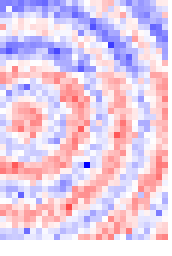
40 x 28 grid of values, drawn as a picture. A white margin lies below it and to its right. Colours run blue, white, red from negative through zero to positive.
Rings: centred on the middle left. Average level on the scale: 50%. Histogram: bell-shaped. Seam: horizontal, 30% of the way down, the bottom part higher.
